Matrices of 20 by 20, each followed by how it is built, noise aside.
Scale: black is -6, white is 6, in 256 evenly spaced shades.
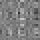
low rank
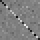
diagonal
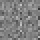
low rank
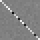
diagonal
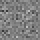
low rank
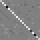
diagonal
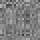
low rank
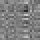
low rank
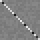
diagonal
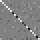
diagonal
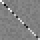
diagonal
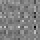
low rank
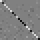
diagonal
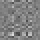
low rank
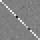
diagonal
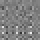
low rank
